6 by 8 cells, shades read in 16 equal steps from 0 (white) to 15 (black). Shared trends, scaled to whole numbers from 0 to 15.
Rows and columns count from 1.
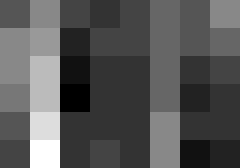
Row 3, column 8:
11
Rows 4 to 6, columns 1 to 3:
8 4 15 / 10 2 12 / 11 0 12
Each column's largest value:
11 7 15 12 12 9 14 13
